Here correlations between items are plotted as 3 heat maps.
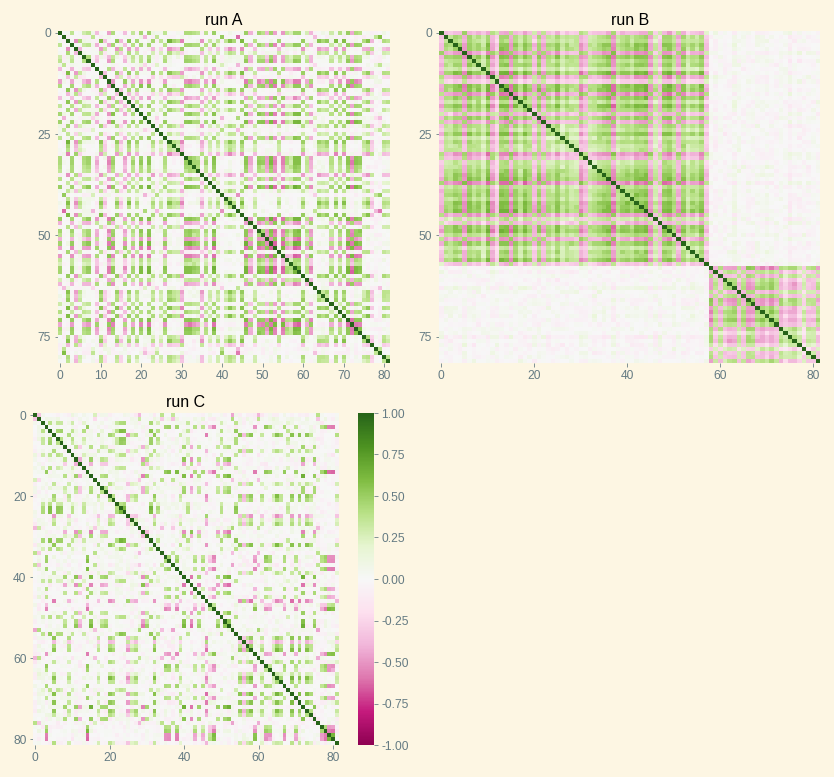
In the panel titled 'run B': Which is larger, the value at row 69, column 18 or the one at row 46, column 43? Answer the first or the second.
the second
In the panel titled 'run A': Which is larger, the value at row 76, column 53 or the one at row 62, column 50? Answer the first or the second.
the first
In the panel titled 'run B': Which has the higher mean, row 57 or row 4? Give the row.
4
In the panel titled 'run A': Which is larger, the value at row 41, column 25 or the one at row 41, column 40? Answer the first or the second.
the first
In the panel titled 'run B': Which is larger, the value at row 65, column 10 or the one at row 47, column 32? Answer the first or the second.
the first
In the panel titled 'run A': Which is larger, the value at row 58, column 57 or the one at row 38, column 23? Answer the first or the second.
the first
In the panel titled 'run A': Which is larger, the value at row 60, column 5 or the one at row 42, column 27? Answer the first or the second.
the second
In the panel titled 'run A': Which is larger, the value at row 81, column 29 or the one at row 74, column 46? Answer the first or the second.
the second
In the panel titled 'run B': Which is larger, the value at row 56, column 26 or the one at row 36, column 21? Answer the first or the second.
the second
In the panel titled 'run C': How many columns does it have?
82
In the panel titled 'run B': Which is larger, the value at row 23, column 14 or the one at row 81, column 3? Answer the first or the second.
the first
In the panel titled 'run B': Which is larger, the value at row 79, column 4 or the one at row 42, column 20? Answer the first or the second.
the first
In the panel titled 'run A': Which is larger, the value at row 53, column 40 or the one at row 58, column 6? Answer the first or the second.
the second
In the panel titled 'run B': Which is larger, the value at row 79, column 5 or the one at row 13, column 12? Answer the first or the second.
the first
